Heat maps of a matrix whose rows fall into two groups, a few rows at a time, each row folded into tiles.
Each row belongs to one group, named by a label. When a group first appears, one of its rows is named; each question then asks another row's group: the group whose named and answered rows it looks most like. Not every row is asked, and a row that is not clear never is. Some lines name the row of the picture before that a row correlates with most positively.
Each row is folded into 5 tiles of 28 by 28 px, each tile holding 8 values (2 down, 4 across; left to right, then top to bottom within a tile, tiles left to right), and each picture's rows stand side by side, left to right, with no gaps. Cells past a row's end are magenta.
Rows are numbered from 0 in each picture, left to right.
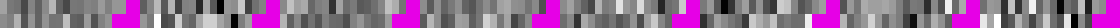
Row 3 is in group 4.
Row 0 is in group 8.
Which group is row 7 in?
8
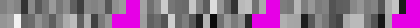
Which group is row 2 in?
4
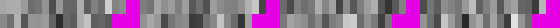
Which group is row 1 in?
4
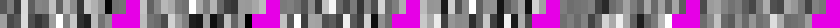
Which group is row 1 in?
8
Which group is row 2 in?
8
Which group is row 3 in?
8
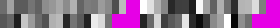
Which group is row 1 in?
4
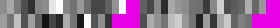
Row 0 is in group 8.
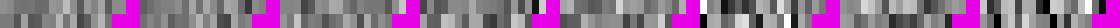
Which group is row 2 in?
8
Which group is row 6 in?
8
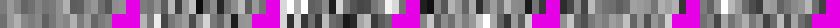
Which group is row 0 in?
8
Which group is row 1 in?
8
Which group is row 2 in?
4
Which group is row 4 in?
4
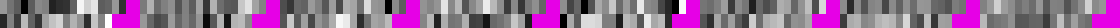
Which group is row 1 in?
4
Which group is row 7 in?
4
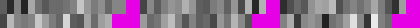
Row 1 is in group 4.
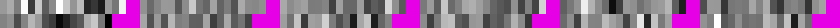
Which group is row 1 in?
8
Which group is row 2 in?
4
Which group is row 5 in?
8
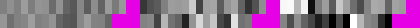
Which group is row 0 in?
4
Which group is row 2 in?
4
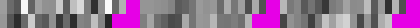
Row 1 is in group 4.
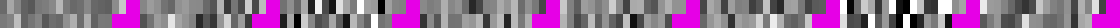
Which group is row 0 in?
8
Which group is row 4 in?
8
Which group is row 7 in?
4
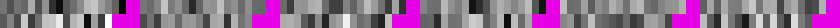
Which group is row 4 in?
8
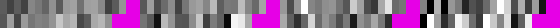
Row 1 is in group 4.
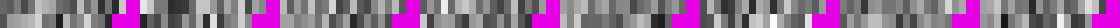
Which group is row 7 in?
4
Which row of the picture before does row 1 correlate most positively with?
1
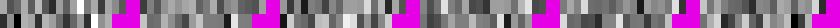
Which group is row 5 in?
4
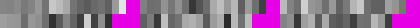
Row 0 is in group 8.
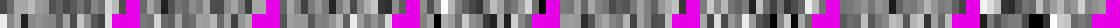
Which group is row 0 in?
4
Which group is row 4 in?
4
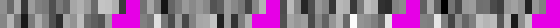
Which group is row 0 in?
4
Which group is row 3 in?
8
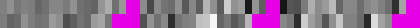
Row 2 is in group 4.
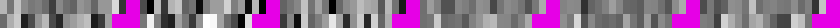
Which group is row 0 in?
4
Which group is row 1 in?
4
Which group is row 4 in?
8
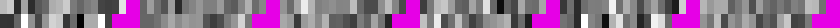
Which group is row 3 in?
8
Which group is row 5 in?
4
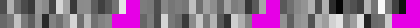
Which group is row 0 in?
8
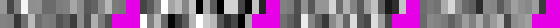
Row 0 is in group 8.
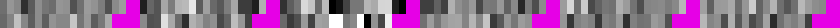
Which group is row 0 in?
8
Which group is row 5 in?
8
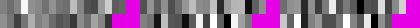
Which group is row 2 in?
8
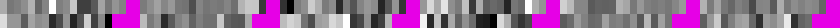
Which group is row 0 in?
8
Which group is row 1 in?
4
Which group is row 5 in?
4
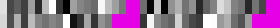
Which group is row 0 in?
8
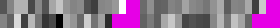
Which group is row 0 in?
8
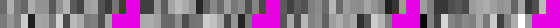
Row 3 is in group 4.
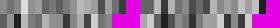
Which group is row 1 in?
4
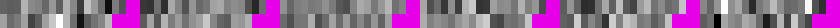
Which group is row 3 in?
8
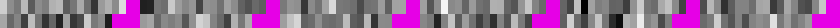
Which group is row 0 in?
8
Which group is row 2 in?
8
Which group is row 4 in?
4
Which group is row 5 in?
8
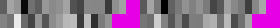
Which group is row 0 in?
8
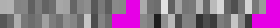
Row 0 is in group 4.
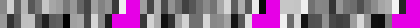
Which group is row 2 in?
4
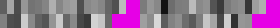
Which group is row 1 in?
8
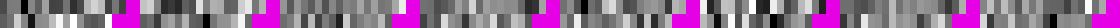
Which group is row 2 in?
8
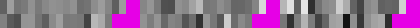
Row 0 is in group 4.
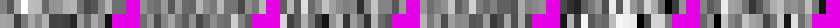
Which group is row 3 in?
8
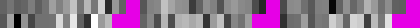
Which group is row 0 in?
4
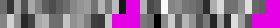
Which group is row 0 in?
4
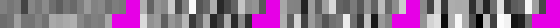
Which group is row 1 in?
8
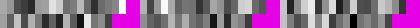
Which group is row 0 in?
8
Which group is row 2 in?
8
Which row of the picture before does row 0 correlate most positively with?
2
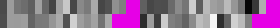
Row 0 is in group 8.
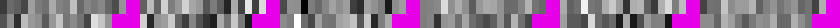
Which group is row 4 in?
8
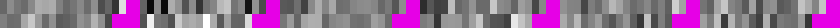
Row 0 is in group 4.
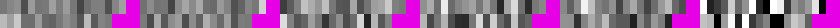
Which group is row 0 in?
8
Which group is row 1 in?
8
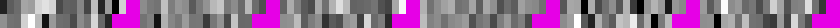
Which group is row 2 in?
8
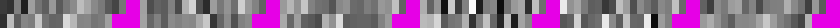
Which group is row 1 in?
8
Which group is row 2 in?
4
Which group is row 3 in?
8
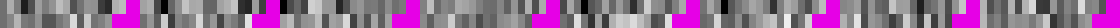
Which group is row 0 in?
8
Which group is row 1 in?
8
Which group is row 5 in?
8
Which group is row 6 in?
8
